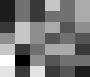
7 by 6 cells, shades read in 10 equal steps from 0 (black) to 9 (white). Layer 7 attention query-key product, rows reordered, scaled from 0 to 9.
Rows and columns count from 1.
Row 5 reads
7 2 4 6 6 2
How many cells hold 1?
3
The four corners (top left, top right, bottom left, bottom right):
1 6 8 1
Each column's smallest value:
1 0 2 2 3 1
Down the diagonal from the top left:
1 4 5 3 6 4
